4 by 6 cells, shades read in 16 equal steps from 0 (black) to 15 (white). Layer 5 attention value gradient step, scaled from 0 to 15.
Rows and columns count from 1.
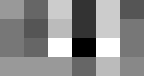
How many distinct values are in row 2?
5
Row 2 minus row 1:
-2 -1 -1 0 0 2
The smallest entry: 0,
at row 3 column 4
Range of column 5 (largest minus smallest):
4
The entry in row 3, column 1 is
7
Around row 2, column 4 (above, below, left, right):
3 0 11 12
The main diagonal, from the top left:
9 5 15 6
